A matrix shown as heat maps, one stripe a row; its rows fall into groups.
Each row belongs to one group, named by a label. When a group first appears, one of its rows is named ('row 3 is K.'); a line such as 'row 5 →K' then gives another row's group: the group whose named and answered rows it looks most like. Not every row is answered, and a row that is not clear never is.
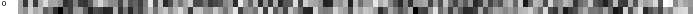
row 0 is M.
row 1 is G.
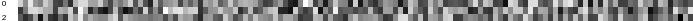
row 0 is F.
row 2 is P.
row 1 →G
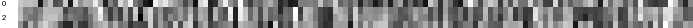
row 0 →F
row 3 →M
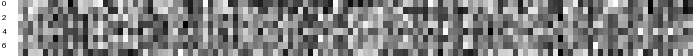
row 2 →P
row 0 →F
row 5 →P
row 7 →G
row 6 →P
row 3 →P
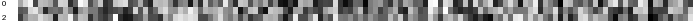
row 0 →F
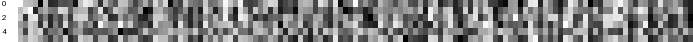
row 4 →G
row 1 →F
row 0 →F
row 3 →F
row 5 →F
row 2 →F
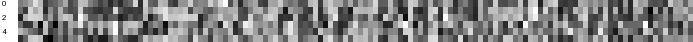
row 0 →G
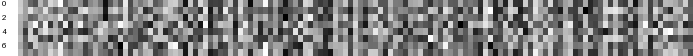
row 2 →M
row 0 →M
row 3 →F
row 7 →M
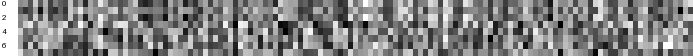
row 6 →M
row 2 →P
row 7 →P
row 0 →P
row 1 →P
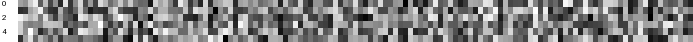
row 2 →F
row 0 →F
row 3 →M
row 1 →G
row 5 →G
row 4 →F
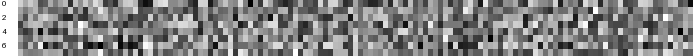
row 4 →P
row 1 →P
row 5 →M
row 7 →M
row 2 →M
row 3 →G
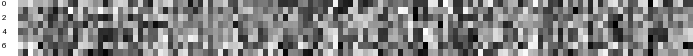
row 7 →G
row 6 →F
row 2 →G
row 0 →F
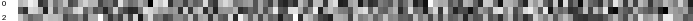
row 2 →M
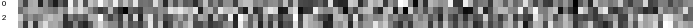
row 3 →M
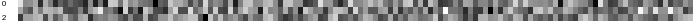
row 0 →P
